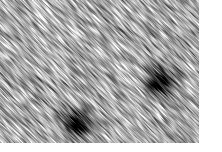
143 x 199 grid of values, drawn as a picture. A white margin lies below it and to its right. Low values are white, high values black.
The grain runs diagonally down to the right. There are two bumps. The halves do not mirror each other.
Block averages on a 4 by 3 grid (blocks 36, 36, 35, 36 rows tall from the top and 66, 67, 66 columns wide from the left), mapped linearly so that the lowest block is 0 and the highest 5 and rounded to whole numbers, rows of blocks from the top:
0 1 1 | 0 1 2 | 1 1 5 | 1 5 1
